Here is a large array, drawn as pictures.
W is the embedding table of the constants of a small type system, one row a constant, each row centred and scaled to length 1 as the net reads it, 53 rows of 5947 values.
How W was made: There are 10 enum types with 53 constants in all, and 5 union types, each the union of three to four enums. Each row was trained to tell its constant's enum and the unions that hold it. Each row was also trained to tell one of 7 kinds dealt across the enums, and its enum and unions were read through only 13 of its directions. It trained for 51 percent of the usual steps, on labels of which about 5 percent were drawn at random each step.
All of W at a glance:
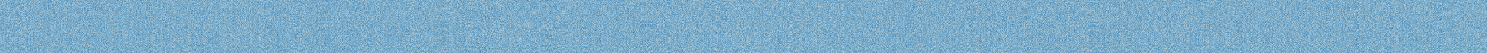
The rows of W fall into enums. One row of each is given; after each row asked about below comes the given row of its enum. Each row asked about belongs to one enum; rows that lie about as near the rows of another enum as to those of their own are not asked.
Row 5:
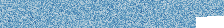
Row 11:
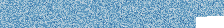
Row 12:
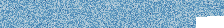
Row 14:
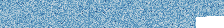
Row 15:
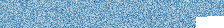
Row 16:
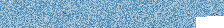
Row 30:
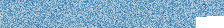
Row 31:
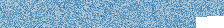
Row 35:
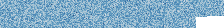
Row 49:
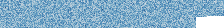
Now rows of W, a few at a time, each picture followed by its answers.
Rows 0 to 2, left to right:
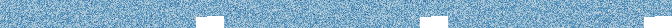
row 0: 35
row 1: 16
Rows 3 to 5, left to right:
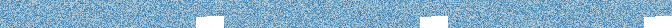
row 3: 49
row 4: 15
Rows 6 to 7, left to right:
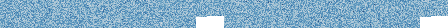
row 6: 35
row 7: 31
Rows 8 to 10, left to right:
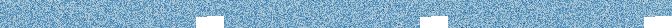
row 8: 31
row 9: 31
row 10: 16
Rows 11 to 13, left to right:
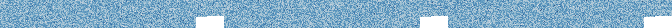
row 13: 11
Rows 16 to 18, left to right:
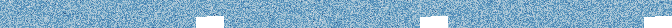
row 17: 5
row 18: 31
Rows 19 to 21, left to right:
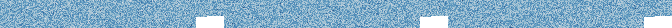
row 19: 16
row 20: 5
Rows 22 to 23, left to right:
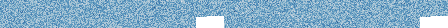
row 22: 49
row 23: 30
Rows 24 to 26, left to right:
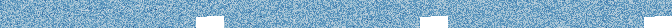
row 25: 49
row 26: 49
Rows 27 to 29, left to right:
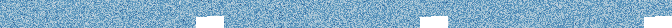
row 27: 15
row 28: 15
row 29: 30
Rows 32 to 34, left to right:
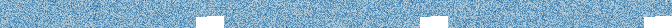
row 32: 11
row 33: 14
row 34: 30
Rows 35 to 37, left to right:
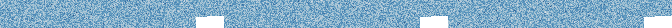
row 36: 35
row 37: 16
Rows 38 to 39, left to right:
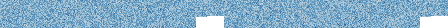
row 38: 12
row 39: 12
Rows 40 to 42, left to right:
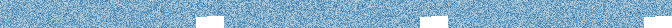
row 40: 12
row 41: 15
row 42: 16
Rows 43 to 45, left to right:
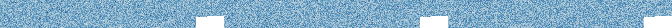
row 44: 49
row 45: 30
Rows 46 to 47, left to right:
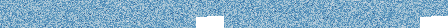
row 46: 5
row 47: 15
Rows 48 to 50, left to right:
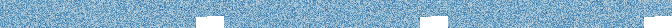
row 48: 35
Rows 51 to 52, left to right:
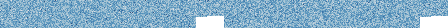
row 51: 11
